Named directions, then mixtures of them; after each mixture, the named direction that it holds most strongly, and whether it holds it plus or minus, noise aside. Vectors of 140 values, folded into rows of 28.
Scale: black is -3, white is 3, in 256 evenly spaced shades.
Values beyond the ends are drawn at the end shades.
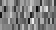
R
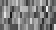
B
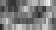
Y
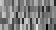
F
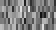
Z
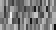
B, minus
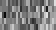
B, minus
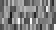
B, plus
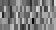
R, minus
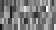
B, plus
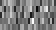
R, plus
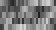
Y, plus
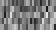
B, minus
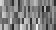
F, plus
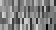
F, plus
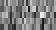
Z, minus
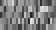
R, plus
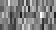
Z, minus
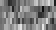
Y, plus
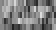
Y, minus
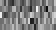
R, minus
